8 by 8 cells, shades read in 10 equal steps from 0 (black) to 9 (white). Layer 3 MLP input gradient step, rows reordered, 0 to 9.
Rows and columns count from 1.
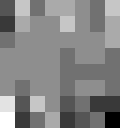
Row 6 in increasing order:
4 4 4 5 5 5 5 5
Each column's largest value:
9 7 7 6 7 5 5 7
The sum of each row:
42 40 40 38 36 37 34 30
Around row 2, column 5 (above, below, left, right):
6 5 5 5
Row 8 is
9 2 4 6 2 3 4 0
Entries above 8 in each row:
0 0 0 0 0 0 0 1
